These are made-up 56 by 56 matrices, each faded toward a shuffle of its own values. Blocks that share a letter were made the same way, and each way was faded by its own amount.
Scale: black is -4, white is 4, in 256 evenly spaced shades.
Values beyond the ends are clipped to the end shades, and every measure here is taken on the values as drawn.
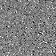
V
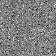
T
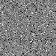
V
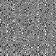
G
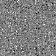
T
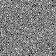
T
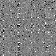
G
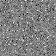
V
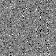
T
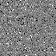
V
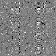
G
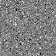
T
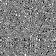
V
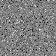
V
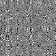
G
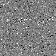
V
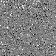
V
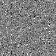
T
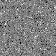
V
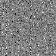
T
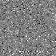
V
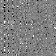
G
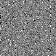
T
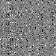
G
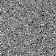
T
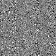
T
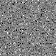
V
